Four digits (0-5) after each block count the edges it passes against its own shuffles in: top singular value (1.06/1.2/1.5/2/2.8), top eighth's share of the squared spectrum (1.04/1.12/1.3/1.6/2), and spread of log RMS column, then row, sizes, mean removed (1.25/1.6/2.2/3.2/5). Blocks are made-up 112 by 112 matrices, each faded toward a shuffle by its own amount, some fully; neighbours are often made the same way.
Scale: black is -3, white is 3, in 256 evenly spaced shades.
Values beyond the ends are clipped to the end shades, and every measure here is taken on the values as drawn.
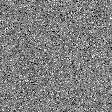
0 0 0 0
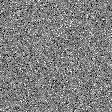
0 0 0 0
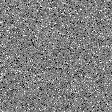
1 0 0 0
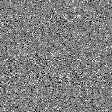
3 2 0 2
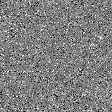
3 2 0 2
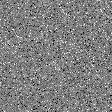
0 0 0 0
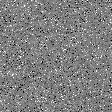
0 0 0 0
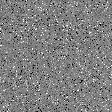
2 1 0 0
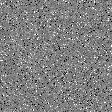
2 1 0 0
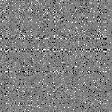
4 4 3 3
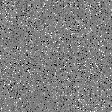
3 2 1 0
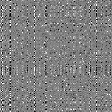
5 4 3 3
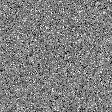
1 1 0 0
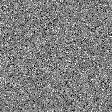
2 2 0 0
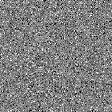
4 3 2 1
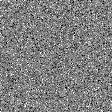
1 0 0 0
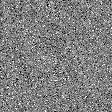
2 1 0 0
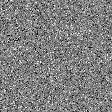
2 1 0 0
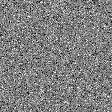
2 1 0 0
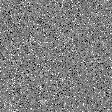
0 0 1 0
